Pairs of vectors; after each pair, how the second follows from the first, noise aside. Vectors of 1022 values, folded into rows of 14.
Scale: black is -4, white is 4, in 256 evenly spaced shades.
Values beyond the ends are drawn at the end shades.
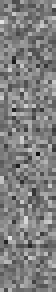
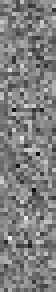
copied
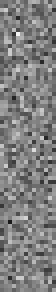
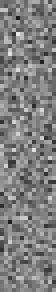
copied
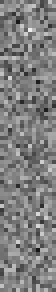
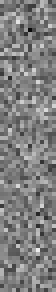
negated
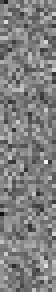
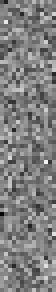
copied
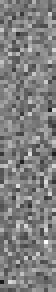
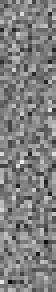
negated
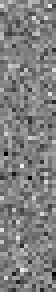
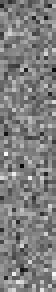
negated
